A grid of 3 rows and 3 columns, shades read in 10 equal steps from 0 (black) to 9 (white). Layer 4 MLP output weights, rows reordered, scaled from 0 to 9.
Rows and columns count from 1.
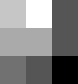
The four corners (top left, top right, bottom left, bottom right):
7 3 4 0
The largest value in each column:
7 9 3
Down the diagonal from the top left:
7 6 0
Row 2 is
6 6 3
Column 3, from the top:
3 3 0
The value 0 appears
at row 3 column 3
